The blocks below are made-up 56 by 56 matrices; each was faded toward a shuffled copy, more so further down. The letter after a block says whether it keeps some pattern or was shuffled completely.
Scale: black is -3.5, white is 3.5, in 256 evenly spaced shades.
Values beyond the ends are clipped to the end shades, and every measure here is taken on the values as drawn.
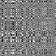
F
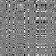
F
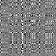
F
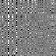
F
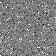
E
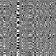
F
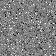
E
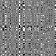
F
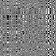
F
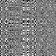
F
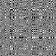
F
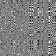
F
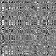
F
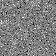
E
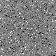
E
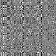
F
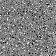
E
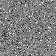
E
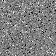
E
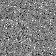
E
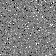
E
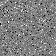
E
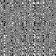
F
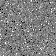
E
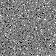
E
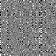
F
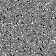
E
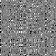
F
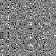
F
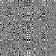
F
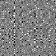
F
